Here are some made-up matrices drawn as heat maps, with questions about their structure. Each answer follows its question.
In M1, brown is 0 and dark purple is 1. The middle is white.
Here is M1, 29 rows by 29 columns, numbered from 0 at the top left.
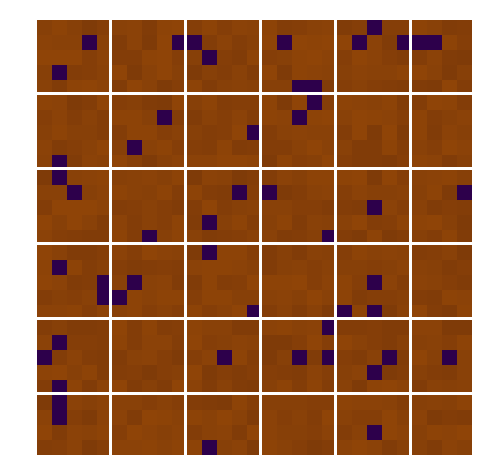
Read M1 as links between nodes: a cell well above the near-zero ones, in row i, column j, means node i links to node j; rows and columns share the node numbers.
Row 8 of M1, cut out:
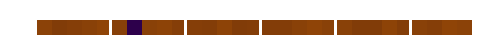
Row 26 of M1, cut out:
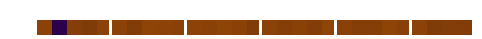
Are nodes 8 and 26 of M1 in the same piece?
no
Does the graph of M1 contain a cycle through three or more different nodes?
no
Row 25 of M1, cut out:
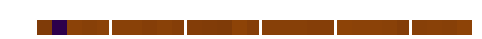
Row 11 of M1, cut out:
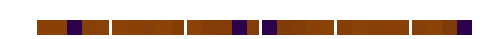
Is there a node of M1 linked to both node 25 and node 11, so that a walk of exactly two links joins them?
no
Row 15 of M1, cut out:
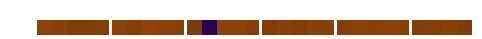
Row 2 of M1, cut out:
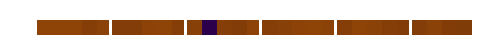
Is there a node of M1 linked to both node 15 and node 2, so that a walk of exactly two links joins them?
yes
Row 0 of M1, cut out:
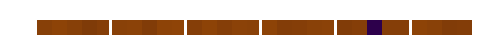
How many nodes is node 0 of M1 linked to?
1
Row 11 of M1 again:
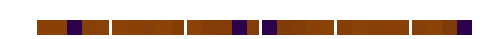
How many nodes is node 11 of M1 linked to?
4
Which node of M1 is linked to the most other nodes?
node 1
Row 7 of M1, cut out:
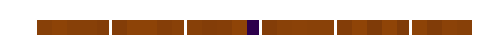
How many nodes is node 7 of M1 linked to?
1
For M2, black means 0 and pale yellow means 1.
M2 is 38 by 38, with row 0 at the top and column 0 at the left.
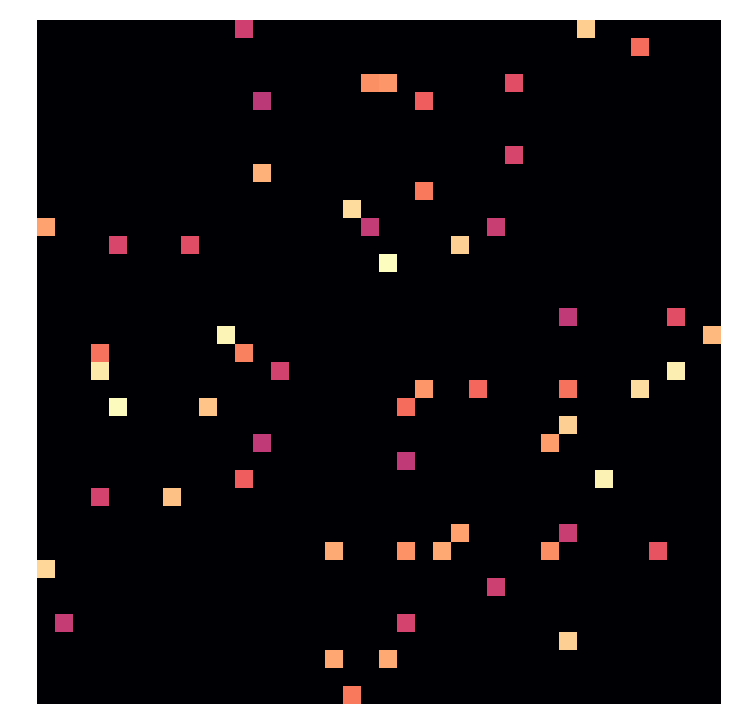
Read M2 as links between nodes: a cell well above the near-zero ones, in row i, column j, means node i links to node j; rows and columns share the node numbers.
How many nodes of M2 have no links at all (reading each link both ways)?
8
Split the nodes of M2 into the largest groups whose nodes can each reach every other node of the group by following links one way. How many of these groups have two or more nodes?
2
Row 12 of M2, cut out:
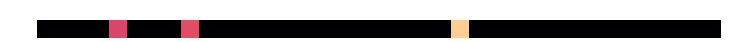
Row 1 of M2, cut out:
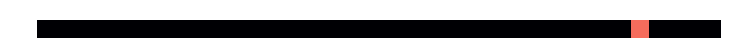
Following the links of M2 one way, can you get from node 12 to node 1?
yes
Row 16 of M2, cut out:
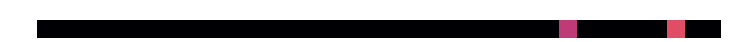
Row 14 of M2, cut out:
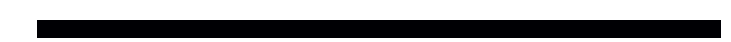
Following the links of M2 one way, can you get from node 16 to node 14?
no
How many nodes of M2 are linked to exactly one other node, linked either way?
12
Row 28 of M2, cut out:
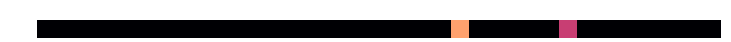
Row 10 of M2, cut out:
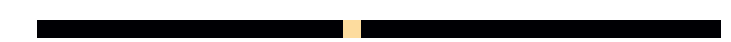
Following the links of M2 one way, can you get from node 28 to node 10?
no
